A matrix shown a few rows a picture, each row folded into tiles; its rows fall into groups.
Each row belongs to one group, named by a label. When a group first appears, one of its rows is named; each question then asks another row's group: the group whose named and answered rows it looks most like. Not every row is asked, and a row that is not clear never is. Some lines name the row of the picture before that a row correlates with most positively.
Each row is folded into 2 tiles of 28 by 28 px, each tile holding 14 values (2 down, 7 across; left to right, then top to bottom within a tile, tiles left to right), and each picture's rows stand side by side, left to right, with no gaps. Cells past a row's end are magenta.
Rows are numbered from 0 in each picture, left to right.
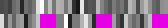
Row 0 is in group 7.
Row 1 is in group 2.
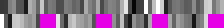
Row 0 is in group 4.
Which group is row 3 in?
7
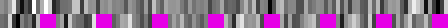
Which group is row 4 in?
4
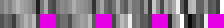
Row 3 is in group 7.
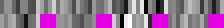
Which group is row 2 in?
4
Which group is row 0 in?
7
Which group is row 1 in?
7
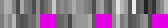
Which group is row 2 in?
7
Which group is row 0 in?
7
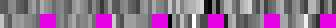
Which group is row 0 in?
4
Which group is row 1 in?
4
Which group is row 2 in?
4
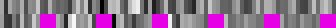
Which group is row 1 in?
4
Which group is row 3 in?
4
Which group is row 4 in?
4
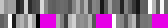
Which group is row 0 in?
2
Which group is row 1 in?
4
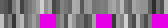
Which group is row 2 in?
7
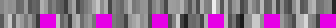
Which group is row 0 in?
2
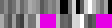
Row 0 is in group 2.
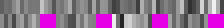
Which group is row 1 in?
2
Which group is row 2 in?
4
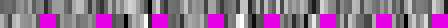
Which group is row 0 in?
4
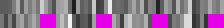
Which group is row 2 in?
4
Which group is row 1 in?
7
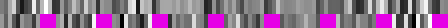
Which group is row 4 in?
7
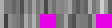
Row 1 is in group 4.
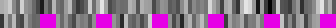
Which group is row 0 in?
7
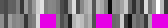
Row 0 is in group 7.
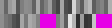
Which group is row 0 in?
2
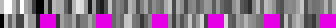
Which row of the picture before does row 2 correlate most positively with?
1
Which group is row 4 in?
4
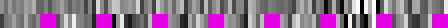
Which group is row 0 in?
7
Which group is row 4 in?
2
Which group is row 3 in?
2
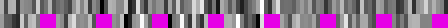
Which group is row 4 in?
7
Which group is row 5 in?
4
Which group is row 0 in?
2
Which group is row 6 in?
2
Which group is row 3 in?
7
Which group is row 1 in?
4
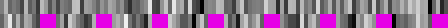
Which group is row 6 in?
2
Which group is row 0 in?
2
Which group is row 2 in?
7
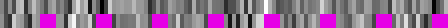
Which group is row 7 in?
7
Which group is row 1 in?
4
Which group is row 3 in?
2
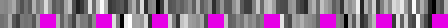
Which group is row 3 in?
4
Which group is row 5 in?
4
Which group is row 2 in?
4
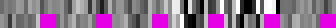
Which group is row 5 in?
4
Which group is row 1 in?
4
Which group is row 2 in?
7
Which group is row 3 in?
7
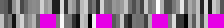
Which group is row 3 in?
2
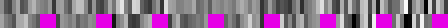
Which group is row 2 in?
7
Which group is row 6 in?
2
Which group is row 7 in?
2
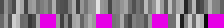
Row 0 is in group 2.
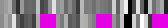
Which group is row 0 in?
7
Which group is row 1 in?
2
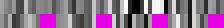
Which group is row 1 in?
7
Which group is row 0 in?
2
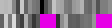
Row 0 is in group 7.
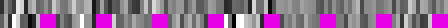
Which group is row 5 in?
7
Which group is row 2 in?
4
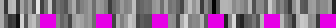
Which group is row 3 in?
4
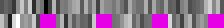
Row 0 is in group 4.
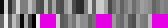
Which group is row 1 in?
4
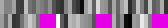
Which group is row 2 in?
2
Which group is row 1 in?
4
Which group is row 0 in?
2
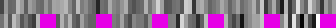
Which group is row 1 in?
7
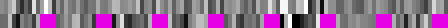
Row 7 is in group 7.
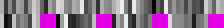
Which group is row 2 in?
7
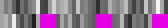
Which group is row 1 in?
7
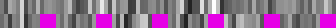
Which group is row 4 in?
4
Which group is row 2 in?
2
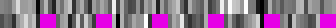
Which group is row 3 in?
7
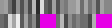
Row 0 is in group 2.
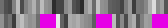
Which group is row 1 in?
4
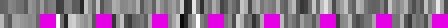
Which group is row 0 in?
4
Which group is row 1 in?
4
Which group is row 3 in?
2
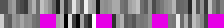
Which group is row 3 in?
2
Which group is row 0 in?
4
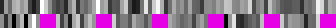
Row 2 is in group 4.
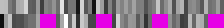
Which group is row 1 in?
2
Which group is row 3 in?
2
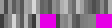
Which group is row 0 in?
7
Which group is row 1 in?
7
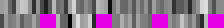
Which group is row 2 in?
2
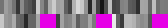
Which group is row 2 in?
4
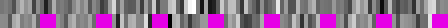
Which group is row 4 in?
7
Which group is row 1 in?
4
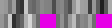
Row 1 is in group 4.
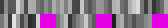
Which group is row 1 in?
2
